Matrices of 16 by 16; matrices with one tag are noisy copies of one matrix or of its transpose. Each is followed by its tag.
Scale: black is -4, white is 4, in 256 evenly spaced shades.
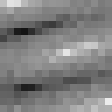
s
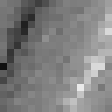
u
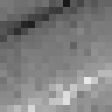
u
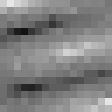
s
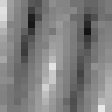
s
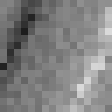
u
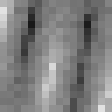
s
